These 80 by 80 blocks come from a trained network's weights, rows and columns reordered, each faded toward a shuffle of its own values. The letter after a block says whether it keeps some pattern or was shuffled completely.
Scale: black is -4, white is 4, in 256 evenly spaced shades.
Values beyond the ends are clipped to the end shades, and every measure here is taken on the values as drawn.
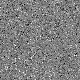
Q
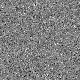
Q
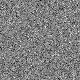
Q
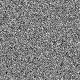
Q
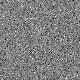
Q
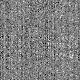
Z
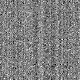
Z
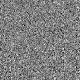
Z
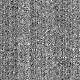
Z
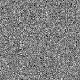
Z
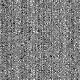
Z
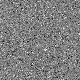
Q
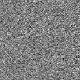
Z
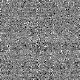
Z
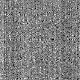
Z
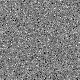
Q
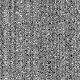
Z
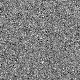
Q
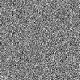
Z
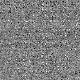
Z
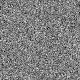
Q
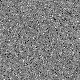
Q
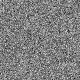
Q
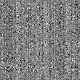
Z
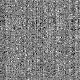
Z
